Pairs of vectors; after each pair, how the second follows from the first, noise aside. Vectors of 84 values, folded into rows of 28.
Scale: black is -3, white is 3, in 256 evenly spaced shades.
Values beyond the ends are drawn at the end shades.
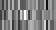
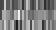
shuffled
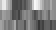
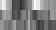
copied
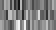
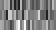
copied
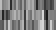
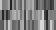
copied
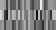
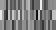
copied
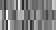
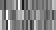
copied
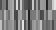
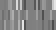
partly zeroed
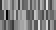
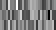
reversed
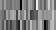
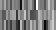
copied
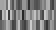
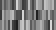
shuffled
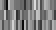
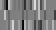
partly zeroed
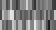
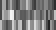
copied
